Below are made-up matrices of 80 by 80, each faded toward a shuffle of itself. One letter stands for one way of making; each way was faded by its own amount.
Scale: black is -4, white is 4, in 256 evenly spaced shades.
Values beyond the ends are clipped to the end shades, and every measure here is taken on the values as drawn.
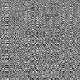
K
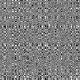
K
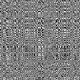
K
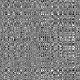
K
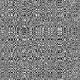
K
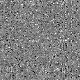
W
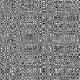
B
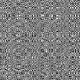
B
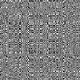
B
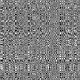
B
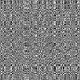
K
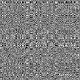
B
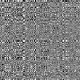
B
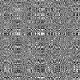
K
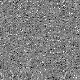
W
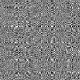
B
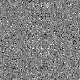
W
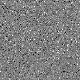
W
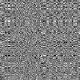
B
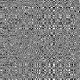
K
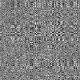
B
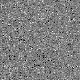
W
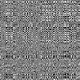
K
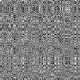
B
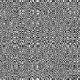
K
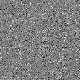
W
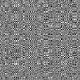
K
